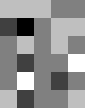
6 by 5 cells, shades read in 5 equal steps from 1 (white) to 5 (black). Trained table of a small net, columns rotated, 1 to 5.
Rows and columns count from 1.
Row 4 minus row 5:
0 3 0 -1 -2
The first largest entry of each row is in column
4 2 1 2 4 2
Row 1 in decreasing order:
3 3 2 2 2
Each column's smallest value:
2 1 2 2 1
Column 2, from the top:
2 5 2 4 1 4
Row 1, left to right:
2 2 2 3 3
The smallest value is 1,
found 2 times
